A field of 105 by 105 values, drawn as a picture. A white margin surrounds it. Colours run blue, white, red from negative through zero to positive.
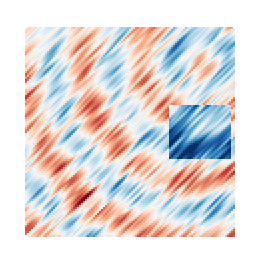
Mirror symmetry: none. Average level on the scale: 50%. Odd patch: lower, in the middle right. Rings: centred on the top right. Ninth with the lowest average: middle right.
